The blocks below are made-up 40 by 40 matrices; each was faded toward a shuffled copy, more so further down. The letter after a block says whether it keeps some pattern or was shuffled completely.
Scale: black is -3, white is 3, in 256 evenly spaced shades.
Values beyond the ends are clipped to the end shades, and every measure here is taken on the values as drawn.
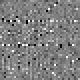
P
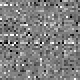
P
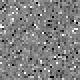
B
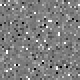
B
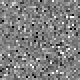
B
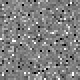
B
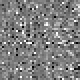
P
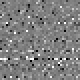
P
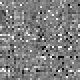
P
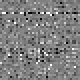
P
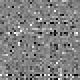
P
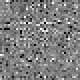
P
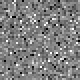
B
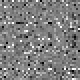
P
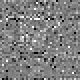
P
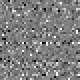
P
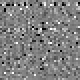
P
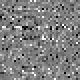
P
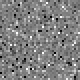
B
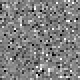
B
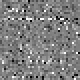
P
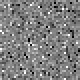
B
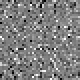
P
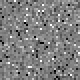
B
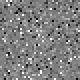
B
